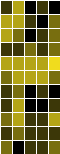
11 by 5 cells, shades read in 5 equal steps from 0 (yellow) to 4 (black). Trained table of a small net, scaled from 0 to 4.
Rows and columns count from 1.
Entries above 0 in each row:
5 5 5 5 4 5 5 5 5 5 5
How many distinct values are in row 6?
2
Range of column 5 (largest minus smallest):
4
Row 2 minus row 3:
0 -1 -1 1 0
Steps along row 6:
down same same up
